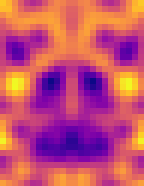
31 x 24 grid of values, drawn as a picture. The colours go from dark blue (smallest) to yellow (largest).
Mirror symmetry: left to right. Calmest part: top middle. Average level on the scale: 50%. Grain: blotchy.
